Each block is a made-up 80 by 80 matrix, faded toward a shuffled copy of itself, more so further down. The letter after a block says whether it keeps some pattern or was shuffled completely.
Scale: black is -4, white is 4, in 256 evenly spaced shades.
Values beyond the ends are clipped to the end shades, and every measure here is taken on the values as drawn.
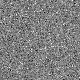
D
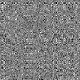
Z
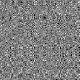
Z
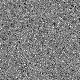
D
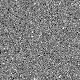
D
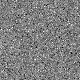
D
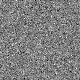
D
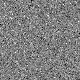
D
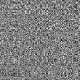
Z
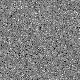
D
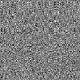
Z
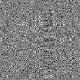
Z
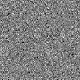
Z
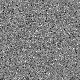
D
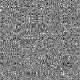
Z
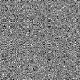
Z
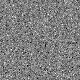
D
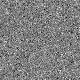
D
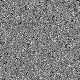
D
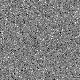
D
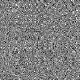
Z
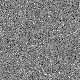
D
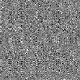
Z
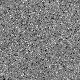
D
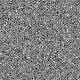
D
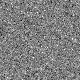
D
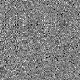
Z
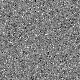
D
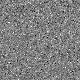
D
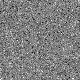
D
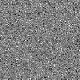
Z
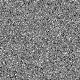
D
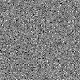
Z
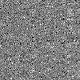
Z
